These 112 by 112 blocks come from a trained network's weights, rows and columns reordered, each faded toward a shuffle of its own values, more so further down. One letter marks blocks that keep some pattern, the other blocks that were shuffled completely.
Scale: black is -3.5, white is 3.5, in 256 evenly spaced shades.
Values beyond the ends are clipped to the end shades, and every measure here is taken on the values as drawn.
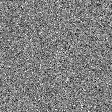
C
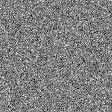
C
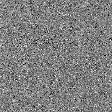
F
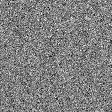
C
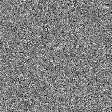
F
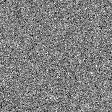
C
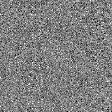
F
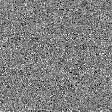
F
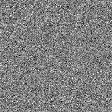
F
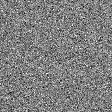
C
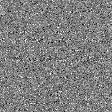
F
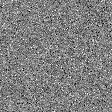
C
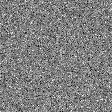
C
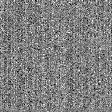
F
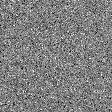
C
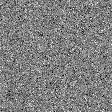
C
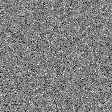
C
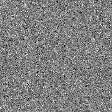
F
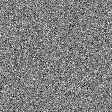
C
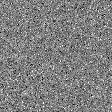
C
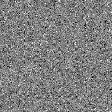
F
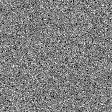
C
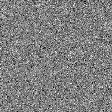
F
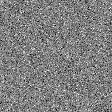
C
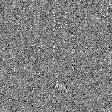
F
